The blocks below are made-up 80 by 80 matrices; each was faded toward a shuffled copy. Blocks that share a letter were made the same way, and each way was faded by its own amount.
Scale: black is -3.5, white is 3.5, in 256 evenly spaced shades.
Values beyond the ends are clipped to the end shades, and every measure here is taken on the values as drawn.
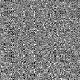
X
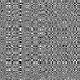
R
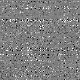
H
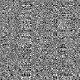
X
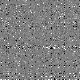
H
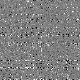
H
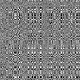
R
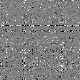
H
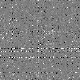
H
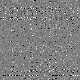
H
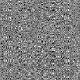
X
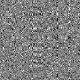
X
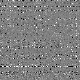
H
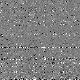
H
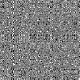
X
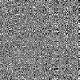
X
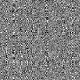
X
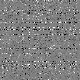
H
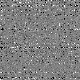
H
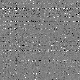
H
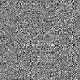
X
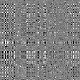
R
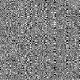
X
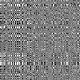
R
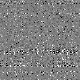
H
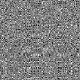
X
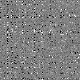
H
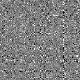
X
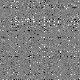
H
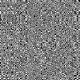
X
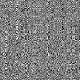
X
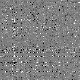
H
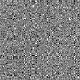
X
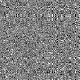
X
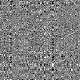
X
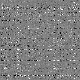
H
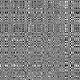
R
